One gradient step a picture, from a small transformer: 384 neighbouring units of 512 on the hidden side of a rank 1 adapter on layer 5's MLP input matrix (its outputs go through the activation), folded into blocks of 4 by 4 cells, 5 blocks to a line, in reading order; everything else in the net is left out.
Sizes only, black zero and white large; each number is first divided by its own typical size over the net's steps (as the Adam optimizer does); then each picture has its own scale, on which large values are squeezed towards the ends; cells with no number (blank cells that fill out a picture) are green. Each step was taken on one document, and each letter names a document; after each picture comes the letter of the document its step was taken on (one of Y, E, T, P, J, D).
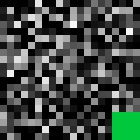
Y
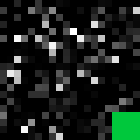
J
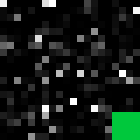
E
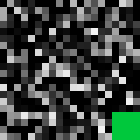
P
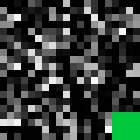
Y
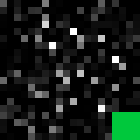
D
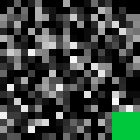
Y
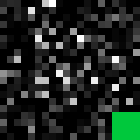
D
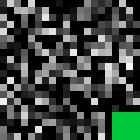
P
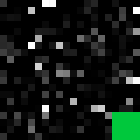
E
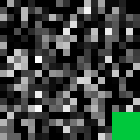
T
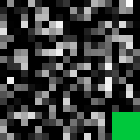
P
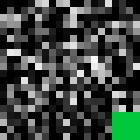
Y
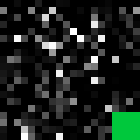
J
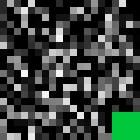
P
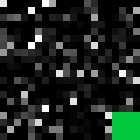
E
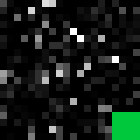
D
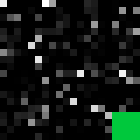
E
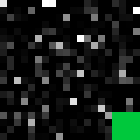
E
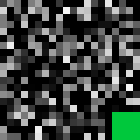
P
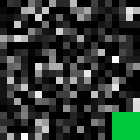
T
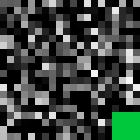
P
